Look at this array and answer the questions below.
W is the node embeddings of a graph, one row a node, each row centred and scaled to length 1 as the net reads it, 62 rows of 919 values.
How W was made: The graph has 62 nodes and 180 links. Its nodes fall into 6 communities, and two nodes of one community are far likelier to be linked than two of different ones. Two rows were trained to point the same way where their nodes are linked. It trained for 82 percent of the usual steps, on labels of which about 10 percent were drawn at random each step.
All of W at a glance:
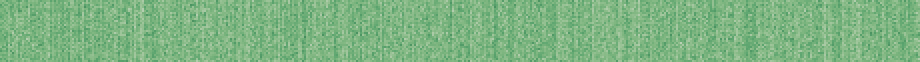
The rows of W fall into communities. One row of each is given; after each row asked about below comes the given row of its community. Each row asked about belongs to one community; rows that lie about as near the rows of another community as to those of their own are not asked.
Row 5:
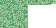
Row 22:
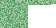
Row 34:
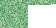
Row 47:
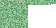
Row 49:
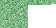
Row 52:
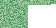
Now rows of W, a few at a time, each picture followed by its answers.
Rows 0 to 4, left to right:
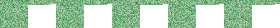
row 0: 52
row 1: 22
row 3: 5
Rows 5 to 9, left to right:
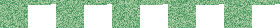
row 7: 52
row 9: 49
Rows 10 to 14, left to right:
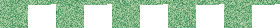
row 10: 47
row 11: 49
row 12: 5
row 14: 5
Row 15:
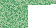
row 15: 5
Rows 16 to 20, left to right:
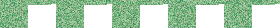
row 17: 5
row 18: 47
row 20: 5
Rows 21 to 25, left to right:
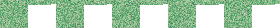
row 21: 47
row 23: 22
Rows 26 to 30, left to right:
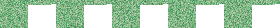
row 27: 47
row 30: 52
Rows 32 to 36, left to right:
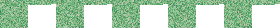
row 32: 34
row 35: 22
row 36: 47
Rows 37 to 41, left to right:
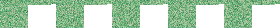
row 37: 49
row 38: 5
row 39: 5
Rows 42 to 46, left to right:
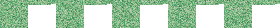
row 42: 47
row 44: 47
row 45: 47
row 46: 34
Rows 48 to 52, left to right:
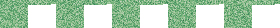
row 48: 47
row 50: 52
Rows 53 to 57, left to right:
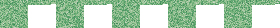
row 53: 49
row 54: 34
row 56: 34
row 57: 22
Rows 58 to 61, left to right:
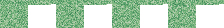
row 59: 5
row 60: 49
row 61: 49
